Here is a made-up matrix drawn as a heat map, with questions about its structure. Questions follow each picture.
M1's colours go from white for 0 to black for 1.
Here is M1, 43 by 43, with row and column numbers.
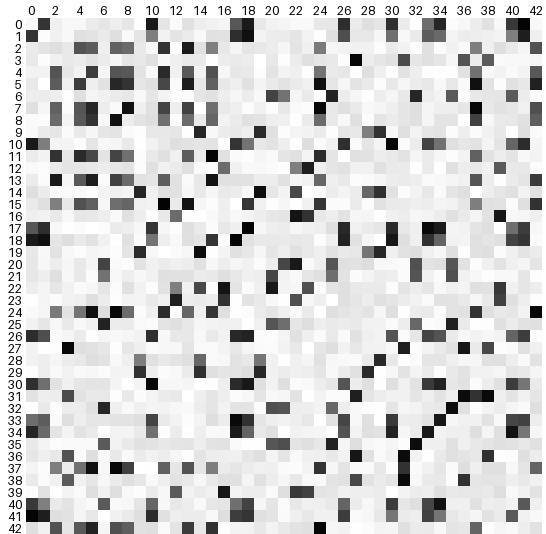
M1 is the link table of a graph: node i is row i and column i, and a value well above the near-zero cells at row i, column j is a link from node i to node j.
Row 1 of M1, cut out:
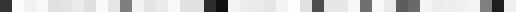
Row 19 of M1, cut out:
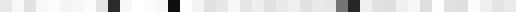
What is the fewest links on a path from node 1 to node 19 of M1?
6
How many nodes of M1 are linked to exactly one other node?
0
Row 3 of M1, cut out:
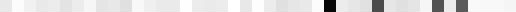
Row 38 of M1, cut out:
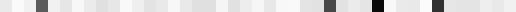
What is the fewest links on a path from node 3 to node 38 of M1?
1
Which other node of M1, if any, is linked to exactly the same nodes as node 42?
node 11
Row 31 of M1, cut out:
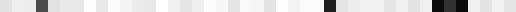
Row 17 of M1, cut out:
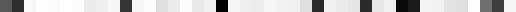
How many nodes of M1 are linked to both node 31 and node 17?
0
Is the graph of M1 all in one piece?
yes
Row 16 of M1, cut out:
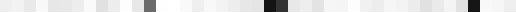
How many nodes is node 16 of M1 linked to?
4
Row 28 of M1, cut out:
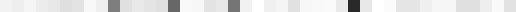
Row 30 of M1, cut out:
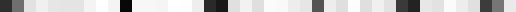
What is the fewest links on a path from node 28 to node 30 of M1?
6
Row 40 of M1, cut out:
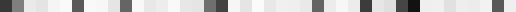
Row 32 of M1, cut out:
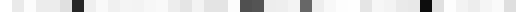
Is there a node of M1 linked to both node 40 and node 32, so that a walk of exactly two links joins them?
yes
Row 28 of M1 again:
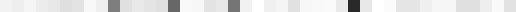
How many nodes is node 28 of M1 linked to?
4
